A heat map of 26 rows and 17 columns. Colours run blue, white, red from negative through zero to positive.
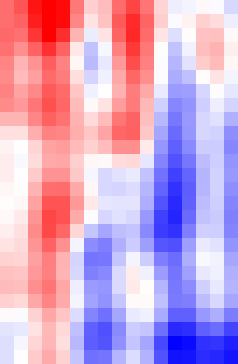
Stripes: upright, repeating 3 times. Slope: up to the top left. Ninth with the highest average: top left.
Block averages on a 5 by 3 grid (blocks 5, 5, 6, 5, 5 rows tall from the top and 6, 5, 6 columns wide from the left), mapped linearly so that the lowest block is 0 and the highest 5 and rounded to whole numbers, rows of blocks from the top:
5 4 3 / 4 4 2 / 4 2 1 / 4 1 1 / 3 1 0
